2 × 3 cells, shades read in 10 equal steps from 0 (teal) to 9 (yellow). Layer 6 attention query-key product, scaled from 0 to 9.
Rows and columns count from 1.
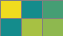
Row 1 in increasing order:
0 2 9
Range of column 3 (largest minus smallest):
3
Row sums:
11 11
